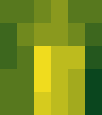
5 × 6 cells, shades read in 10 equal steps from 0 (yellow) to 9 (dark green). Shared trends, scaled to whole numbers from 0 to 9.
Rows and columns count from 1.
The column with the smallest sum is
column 3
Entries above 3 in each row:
6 6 3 3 3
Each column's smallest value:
6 5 0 2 2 6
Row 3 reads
7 6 0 2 2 8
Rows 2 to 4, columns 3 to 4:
4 4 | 0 2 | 0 2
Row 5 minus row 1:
0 0 -4 -2 -3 3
